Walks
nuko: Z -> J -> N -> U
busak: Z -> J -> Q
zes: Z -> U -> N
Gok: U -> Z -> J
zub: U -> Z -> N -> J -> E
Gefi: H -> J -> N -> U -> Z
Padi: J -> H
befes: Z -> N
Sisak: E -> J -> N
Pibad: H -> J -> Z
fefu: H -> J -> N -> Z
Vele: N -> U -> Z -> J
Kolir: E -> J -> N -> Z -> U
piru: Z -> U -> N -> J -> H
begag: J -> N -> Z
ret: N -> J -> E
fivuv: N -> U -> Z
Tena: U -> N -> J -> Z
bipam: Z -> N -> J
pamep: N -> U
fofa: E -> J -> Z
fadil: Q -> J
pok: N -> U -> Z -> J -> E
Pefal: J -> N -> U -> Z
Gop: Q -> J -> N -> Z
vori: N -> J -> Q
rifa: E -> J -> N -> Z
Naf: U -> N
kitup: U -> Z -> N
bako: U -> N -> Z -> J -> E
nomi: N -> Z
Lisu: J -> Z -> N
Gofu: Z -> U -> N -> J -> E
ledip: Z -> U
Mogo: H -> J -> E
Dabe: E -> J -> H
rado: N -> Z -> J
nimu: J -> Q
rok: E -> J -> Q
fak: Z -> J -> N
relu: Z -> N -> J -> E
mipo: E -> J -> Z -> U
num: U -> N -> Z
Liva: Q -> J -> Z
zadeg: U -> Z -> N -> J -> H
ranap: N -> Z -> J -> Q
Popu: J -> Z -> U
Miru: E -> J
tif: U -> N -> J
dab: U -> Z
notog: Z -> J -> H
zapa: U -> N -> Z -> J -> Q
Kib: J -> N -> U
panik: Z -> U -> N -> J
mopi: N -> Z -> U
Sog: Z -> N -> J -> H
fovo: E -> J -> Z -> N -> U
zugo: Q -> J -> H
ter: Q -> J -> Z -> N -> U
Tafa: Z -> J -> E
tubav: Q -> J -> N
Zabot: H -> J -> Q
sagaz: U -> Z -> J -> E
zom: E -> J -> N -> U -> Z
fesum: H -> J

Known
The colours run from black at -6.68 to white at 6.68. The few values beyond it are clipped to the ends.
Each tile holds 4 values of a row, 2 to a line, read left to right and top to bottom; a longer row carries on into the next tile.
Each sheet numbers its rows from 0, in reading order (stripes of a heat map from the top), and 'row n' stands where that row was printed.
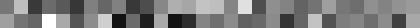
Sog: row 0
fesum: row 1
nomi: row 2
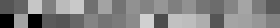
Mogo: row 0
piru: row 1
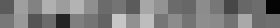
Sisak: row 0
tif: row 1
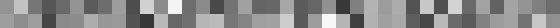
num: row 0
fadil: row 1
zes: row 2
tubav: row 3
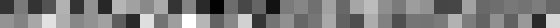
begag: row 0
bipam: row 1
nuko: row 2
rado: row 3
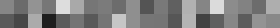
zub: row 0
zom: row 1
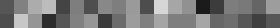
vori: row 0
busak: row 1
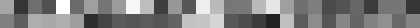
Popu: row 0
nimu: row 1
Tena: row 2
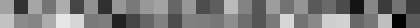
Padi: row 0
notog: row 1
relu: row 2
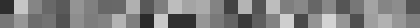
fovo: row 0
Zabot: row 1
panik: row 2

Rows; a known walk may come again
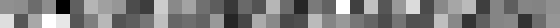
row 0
ledip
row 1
rok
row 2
Lisu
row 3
vori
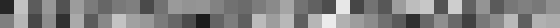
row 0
fofa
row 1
rifa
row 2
Kib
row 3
Gop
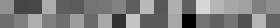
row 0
rado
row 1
kitup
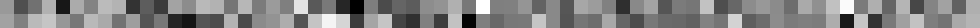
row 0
pamep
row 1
fefu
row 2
befes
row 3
zadeg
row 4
Tafa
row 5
mopi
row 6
zugo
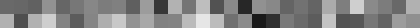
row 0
Gofu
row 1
Padi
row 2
zom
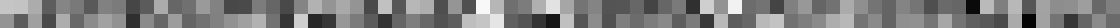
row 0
Naf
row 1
bako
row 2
Zabot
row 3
nimu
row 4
Tena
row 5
fadil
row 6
tif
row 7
dab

